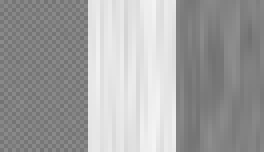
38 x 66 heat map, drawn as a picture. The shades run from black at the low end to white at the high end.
The table splits into one row of 3 panels. Panel 1,1: middling, checkered, faint in contrast. Panel 1,2: very high, streaked downward, faint in contrast. Panel 1,3: middling, streaked downward, faint in contrast.
